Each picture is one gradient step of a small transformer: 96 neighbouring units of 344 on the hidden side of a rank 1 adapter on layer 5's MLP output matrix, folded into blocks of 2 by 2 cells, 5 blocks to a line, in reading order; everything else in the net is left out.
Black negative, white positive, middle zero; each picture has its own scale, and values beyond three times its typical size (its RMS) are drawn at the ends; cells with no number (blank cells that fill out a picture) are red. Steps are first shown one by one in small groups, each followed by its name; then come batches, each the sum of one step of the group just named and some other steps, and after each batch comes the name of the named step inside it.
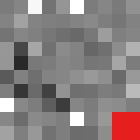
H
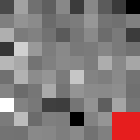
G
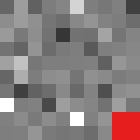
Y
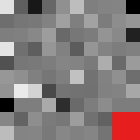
H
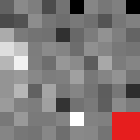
Y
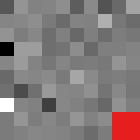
G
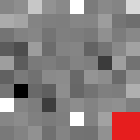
H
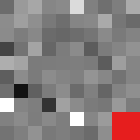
Y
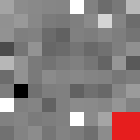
G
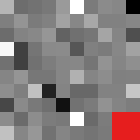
H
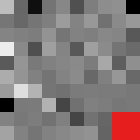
H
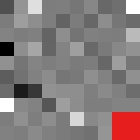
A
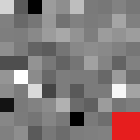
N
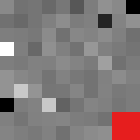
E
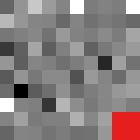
N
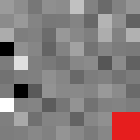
A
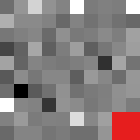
N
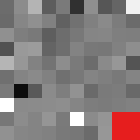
A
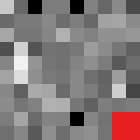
N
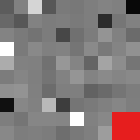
E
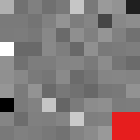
E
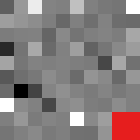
A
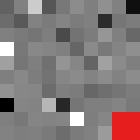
E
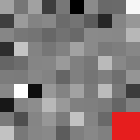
A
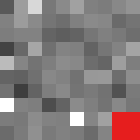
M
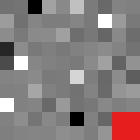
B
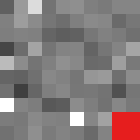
M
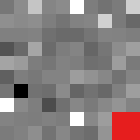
B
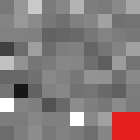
M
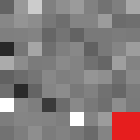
M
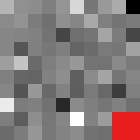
M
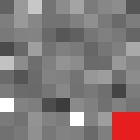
M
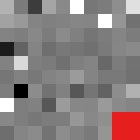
B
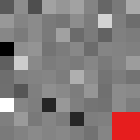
B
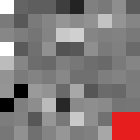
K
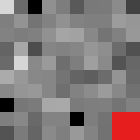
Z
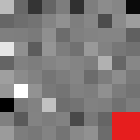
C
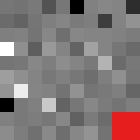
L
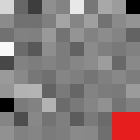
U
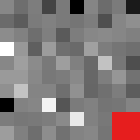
L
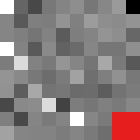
U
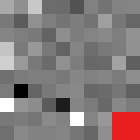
K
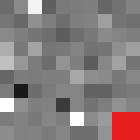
K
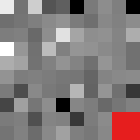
K
